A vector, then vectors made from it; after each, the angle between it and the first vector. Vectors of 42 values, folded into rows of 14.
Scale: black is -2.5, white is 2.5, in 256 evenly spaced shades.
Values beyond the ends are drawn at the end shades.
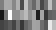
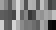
partly opposed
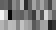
nearly opposite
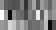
nearly opposite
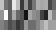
orthogonal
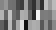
orthogonal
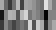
partly aligned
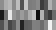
nearly parallel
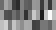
partly opposed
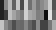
partly aligned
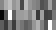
nearly parallel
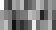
orthogonal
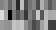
nearly opposite
